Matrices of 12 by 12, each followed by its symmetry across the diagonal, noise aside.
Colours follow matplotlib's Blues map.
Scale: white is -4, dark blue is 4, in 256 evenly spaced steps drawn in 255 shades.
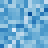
antisymmetric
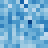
neither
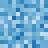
antisymmetric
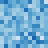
neither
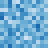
antisymmetric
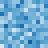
neither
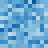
neither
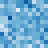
antisymmetric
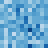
neither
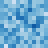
neither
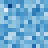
antisymmetric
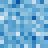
antisymmetric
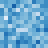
neither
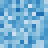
neither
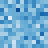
antisymmetric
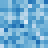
antisymmetric
